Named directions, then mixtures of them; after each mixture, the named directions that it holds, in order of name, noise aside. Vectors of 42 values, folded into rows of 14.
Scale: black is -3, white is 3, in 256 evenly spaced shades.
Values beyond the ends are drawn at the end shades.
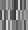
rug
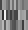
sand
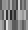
rug, sand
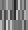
rug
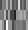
rug, sand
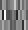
rug, sand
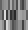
rug, sand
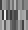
sand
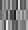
rug, sand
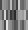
rug, sand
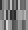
rug, sand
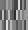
rug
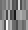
rug, sand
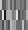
rug, sand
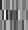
sand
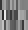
sand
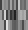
rug, sand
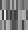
sand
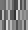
rug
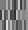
rug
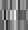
rug, sand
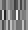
rug, sand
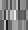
rug, sand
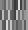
rug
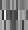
sand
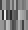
sand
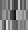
rug, sand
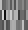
sand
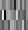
rug, sand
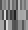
rug, sand
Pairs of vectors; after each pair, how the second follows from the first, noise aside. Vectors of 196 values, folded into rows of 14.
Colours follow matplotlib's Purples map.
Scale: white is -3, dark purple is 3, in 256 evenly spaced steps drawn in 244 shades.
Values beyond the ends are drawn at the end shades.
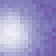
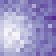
copied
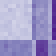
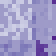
partly zeroed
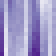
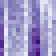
copied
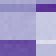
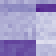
copied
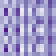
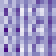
copied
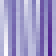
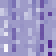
partly zeroed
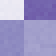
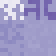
partly zeroed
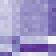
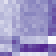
copied
